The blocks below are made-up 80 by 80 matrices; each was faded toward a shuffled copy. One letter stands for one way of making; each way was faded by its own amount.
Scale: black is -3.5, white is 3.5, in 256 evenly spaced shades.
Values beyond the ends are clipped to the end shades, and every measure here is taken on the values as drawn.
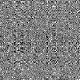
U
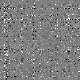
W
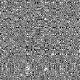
U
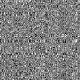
U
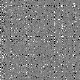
W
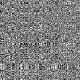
U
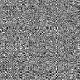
U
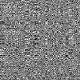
U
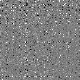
W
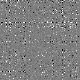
W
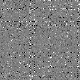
W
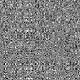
U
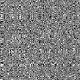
U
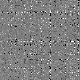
W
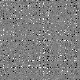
W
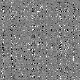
W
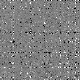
W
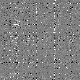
W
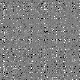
W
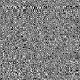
U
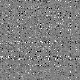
W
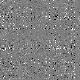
W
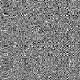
U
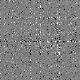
W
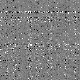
W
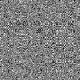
U
